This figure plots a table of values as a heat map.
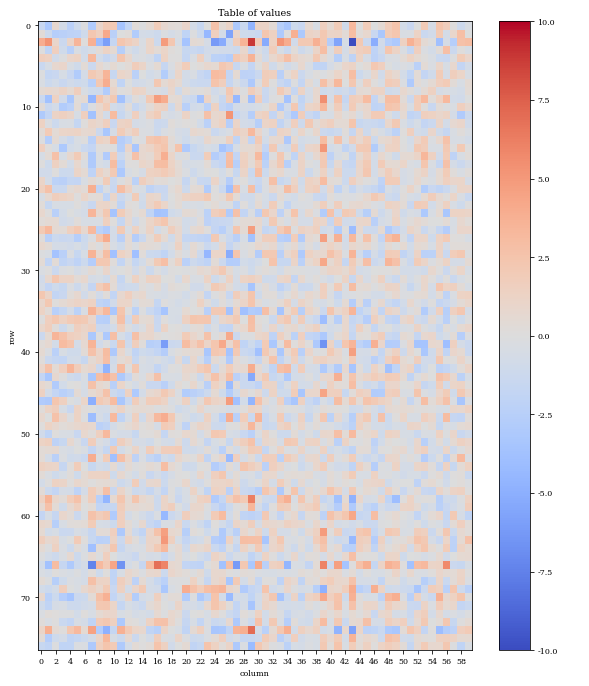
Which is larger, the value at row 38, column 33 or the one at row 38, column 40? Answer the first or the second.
the first
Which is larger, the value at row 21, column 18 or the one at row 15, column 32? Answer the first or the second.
the second
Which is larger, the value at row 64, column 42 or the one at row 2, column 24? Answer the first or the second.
the first
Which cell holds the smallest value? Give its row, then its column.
2, 43
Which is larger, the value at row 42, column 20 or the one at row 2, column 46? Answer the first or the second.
the first
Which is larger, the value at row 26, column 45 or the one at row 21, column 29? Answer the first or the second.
the first
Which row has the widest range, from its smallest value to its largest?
2
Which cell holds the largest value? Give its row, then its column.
2, 29
